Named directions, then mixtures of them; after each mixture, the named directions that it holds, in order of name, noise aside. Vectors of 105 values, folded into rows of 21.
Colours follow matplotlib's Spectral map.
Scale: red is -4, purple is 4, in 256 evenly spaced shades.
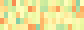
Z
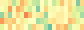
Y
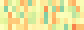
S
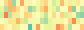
Y, Z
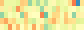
S, Y, Z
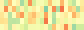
S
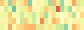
S, Z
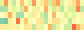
S, Y, Z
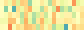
S, Z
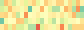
Z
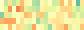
Y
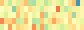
S, Y, Z
